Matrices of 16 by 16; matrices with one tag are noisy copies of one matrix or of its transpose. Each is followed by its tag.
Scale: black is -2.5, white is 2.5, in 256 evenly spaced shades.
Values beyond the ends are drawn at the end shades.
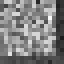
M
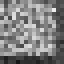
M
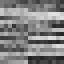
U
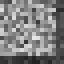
M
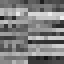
U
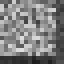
M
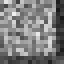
M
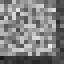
M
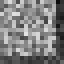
M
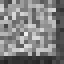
M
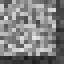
M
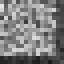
M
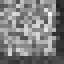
M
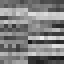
U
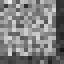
M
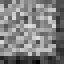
M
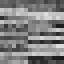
U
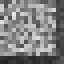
M
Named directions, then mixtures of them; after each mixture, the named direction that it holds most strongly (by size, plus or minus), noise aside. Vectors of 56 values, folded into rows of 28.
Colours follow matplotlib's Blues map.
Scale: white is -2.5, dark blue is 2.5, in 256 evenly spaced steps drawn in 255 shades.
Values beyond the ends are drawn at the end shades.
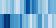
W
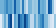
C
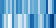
C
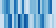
C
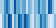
C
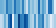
C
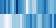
W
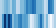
W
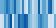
C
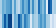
C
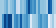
W
